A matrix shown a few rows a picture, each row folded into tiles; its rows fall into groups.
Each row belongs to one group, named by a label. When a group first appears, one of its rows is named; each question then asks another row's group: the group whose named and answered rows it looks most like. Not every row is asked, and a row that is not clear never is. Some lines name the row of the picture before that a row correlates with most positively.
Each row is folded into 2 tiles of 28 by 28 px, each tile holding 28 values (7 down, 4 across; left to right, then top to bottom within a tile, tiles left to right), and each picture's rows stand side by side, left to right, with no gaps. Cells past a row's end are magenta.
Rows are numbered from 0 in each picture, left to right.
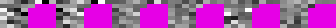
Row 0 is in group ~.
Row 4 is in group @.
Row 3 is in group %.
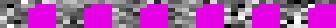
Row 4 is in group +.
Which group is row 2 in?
~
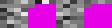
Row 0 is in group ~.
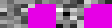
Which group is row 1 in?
+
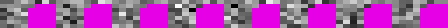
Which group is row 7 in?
+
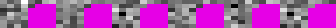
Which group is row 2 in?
+
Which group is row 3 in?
@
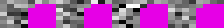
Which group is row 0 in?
%
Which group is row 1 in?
~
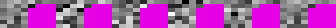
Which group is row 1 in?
@
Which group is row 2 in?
%
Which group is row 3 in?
@
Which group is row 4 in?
+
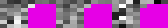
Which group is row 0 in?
%
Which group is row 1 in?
%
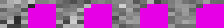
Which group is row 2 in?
@
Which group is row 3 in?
@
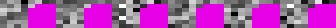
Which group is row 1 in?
%
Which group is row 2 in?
@
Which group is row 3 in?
+
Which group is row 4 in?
+
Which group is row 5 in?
@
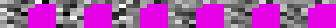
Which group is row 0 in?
~
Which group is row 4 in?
~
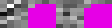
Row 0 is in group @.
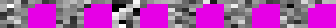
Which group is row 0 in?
@
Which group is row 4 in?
@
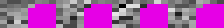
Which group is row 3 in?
+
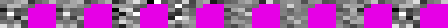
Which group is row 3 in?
@
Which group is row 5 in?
@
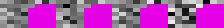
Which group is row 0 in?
~
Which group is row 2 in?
~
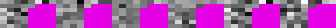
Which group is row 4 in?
~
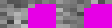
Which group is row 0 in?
%
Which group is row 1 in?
~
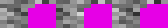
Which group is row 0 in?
~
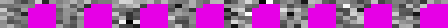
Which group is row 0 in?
~
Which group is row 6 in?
@
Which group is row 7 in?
%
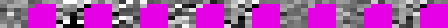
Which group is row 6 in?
~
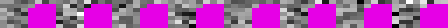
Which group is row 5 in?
~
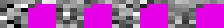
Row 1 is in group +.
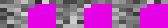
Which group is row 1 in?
%
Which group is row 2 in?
~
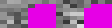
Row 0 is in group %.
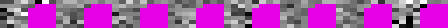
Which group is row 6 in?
~
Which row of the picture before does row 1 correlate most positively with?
0
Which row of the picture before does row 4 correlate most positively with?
0
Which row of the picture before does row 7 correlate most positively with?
0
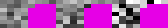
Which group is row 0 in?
+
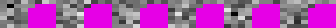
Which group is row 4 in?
+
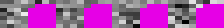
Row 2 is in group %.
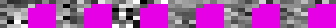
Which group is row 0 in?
%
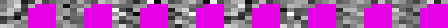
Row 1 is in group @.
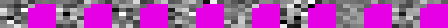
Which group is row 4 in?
%
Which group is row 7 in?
+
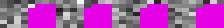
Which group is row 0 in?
%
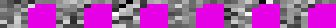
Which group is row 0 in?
%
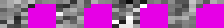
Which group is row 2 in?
%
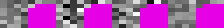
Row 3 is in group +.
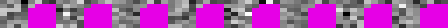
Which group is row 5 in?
~
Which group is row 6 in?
+
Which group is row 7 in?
@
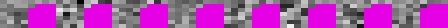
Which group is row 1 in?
+
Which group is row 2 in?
~
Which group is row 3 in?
%
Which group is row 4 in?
+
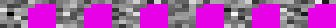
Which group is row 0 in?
+
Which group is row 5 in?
~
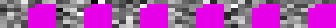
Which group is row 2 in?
%
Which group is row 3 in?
~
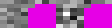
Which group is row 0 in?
~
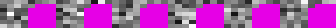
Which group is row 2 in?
+
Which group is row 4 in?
+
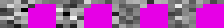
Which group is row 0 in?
@
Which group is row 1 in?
+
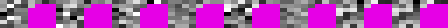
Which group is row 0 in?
@
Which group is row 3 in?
%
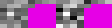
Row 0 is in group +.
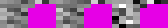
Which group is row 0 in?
~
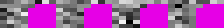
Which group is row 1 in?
~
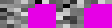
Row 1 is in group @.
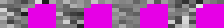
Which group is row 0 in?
~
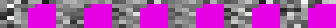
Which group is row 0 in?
@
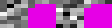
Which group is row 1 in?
+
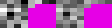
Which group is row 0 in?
+
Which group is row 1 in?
+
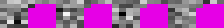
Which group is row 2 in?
+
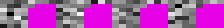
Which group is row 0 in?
+
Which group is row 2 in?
~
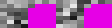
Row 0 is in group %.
